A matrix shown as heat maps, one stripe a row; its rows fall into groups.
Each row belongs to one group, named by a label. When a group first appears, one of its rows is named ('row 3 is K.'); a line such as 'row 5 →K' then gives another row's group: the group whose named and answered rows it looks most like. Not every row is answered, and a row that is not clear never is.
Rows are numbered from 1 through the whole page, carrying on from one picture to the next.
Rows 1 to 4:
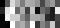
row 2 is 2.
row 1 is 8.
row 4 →8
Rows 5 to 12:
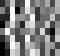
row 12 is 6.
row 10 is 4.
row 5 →4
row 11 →8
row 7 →8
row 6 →4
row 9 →2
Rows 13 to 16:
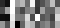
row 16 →4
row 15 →6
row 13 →8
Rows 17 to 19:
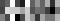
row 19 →4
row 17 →4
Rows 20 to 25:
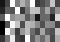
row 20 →8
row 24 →2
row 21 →6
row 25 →4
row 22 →2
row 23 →8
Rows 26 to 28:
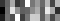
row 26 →4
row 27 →8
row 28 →6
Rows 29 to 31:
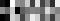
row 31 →6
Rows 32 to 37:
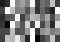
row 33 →2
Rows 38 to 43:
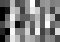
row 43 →8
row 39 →6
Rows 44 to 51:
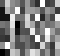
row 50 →2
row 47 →4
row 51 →6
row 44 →2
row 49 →6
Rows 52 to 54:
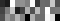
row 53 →4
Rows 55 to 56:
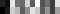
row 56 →6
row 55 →6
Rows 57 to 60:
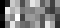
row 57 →6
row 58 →2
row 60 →8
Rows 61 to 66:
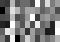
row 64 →6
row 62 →8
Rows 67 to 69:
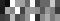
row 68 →8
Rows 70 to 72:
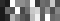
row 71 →6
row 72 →6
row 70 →8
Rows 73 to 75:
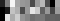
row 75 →2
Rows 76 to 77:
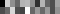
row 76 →2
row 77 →4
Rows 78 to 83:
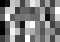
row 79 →2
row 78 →6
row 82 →8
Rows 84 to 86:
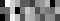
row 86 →8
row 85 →4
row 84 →2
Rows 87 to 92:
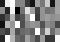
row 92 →2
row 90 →8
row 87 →2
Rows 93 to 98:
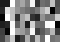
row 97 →8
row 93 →8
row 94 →2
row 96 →8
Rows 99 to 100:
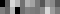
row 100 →4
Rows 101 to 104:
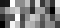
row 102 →2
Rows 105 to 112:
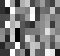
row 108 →2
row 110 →4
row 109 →4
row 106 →8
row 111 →6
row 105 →2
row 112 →8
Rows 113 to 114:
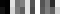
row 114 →6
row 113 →6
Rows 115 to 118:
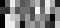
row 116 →6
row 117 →2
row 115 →8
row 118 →2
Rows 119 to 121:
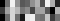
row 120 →2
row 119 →8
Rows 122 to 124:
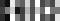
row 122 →6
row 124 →6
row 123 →4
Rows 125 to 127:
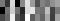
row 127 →4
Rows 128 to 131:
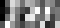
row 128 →8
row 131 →2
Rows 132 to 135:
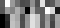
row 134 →6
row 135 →6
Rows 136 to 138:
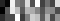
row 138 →6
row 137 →8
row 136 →6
